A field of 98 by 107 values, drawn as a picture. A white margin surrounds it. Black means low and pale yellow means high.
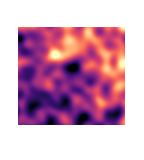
Slope: up to the top right. Stripes: none. Mirror symmetry: none. Lone odd cells: none.
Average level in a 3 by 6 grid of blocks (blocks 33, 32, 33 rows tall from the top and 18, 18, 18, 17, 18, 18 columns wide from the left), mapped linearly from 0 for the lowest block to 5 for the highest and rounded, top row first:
135444
121135
001122
